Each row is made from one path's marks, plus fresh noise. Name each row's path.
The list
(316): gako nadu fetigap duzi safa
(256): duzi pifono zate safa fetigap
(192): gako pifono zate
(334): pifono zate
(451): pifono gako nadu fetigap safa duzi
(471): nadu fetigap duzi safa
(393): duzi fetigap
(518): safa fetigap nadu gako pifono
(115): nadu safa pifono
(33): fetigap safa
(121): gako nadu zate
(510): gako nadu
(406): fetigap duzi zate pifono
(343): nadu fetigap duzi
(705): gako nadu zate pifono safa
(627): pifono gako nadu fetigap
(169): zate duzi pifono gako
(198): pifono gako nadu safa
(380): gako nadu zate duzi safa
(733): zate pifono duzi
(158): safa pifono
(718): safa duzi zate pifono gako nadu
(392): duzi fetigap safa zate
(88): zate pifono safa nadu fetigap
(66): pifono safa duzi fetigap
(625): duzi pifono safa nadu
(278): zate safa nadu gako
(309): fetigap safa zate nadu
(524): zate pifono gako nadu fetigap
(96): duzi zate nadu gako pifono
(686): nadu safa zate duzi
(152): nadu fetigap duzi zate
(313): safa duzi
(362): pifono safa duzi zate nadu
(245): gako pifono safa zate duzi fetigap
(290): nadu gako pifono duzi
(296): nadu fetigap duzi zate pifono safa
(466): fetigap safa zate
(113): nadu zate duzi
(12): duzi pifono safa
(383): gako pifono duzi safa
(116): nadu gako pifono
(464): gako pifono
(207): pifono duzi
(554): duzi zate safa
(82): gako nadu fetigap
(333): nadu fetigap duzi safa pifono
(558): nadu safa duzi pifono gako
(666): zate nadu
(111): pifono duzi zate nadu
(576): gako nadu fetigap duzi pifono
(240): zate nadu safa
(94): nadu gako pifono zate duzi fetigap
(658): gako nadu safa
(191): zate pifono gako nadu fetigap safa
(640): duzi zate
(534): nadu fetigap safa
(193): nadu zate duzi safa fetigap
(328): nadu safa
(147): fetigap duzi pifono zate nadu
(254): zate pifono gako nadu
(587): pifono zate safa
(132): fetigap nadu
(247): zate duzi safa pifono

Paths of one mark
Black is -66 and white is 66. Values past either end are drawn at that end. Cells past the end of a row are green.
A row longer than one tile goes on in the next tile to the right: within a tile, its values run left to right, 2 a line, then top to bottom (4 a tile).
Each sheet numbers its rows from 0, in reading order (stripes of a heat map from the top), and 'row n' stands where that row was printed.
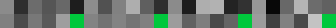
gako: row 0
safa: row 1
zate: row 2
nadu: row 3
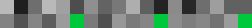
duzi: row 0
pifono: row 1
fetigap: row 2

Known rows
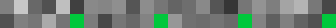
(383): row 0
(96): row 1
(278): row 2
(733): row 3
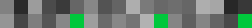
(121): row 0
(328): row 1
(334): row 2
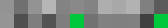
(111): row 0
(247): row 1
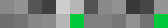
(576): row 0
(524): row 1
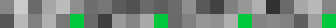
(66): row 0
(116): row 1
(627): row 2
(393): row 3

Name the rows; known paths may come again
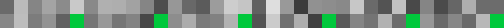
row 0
(296)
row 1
(247)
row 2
(471)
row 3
(245)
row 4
(383)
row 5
(328)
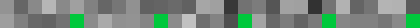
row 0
(686)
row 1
(33)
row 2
(466)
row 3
(240)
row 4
(313)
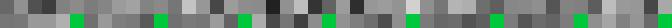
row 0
(627)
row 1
(406)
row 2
(718)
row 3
(666)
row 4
(152)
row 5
(733)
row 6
(96)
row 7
(88)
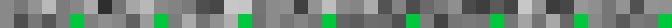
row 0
(111)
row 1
(393)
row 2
(316)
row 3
(94)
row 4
(169)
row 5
(254)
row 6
(191)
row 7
(380)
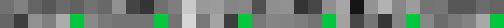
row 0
(116)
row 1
(278)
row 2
(256)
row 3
(524)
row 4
(113)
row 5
(658)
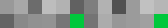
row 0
(12)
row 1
(333)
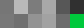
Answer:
(158)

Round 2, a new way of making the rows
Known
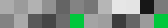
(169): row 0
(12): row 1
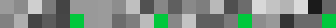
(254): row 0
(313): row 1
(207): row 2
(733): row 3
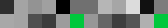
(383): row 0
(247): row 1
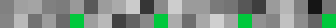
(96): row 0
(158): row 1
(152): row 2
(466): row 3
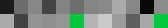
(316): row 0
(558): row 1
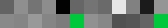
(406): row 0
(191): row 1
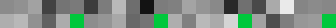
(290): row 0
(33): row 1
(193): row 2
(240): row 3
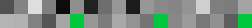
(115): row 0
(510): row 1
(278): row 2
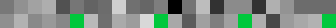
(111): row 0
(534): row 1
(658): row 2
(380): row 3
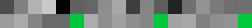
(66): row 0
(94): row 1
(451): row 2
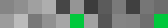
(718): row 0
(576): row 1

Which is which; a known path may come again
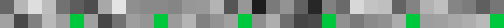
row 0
(392)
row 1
(240)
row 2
(718)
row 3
(464)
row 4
(554)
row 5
(113)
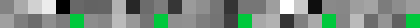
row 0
(256)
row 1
(132)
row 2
(192)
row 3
(625)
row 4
(96)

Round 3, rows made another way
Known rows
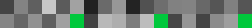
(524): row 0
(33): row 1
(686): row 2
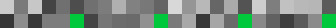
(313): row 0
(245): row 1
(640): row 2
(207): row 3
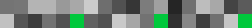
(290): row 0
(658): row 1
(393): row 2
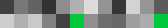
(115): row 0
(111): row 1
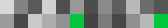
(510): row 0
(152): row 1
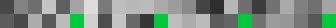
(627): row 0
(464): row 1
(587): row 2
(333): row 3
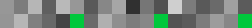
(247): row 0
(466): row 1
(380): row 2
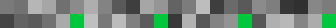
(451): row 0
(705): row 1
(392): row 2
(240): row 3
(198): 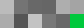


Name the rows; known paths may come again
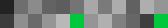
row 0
(471)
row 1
(247)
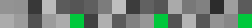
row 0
(147)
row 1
(392)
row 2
(554)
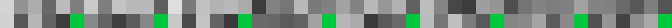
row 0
(192)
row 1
(207)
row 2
(464)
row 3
(94)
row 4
(733)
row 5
(705)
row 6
(191)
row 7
(686)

